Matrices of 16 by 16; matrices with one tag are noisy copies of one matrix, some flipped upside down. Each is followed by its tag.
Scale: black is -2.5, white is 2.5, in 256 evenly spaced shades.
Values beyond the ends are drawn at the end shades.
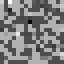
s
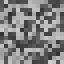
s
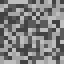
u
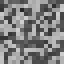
s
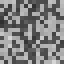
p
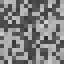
p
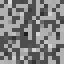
p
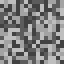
p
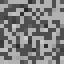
u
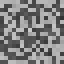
u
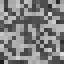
s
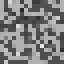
s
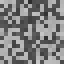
p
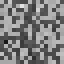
p
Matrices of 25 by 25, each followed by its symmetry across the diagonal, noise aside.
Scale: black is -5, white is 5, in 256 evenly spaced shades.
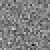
neither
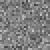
neither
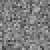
neither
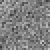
symmetric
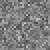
symmetric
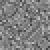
symmetric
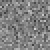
neither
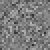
symmetric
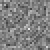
symmetric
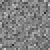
symmetric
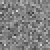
neither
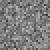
symmetric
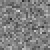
neither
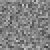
neither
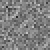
symmetric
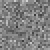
neither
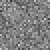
symmetric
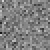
neither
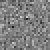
neither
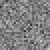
symmetric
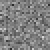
neither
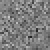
symmetric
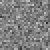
neither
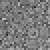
symmetric
